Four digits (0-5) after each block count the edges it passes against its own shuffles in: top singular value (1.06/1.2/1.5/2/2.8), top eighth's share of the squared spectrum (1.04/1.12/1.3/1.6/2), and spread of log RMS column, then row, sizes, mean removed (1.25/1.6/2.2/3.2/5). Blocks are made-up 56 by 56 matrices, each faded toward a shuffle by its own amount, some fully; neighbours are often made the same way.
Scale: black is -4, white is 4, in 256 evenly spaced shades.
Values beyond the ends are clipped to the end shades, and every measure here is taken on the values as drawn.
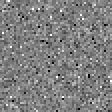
0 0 0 0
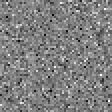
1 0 0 0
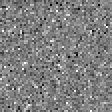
0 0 0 0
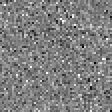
0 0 0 0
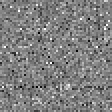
1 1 0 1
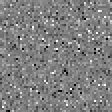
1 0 0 0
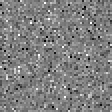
1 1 0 0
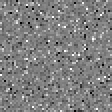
0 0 0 0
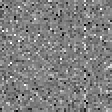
3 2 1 0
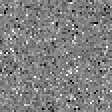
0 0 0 0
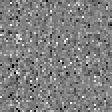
3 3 2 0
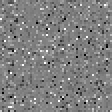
2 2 1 0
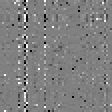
4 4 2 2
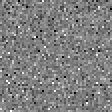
0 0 0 0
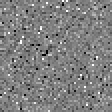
0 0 0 0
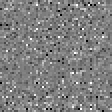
1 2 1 2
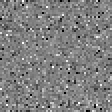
1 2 1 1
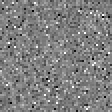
0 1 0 0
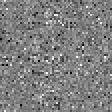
3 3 1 1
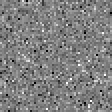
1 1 0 0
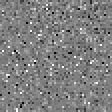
2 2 0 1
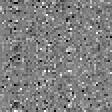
3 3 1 0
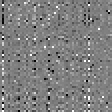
4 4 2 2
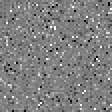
1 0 0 0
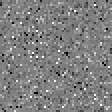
1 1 0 0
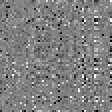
4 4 3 2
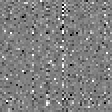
4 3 2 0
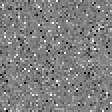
1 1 0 0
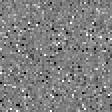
0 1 0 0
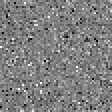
2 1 0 0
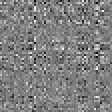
4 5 3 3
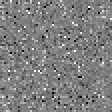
2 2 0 1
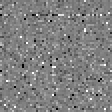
3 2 0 1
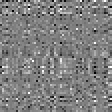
5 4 3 3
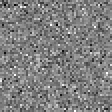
0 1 0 1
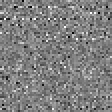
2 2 0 2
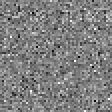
0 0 0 1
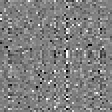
4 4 2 2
